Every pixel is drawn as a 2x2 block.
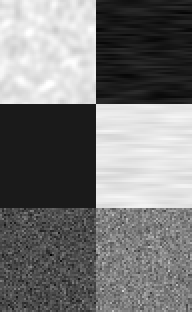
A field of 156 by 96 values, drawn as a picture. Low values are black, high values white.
It is made of 3 by 2 panels. Panel 1,1: very high, blotchy, faint in contrast. Panel 1,2: very low, streaked across, faint in contrast. Panel 2,1: very low, flat. Panel 2,2: very high, streaked across, faint in contrast. Panel 3,1: low, fine-grained. Panel 3,2: middling, fine-grained.
